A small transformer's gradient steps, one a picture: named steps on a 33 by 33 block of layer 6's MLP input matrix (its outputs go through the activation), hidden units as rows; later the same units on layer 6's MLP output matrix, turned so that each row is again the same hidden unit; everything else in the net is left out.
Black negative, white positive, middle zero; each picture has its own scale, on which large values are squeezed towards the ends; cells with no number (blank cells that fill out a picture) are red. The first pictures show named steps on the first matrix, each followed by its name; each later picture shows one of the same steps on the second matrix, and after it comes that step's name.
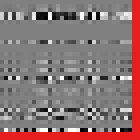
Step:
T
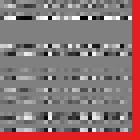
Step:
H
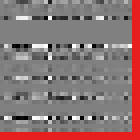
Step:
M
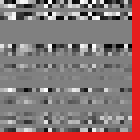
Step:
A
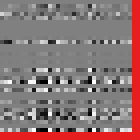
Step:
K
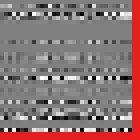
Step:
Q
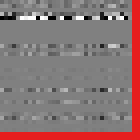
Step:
H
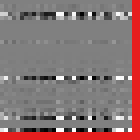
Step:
T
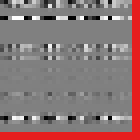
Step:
M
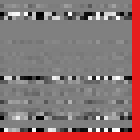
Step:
Q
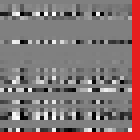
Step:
K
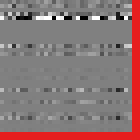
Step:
H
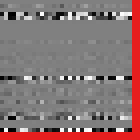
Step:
Q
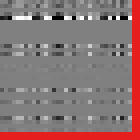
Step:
A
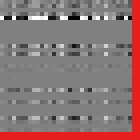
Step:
A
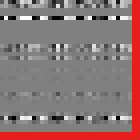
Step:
M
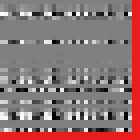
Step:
K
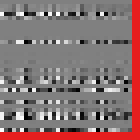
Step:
K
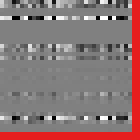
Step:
M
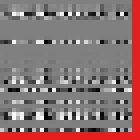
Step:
K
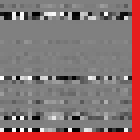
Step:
Q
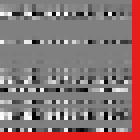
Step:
K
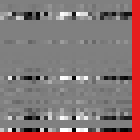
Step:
T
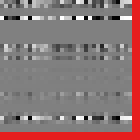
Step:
M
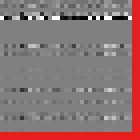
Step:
H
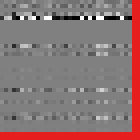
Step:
H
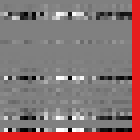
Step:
T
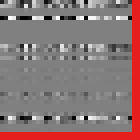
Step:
M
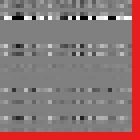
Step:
A
